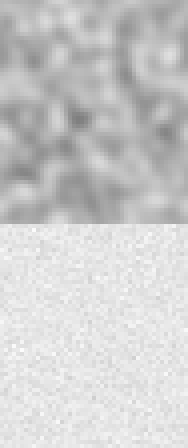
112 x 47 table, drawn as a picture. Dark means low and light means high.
It is made of 2 by 1 panels. Panel 1,1: high, blotchy. Panel 2,1: very high, fine-grained, faint in contrast.
